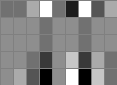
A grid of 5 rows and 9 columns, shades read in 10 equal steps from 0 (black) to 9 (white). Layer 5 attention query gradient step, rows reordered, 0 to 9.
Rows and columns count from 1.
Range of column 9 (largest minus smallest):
2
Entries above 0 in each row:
9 9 9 9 7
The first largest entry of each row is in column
4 1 1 6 6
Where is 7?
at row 4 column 6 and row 5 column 8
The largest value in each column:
5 6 6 9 5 9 9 7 6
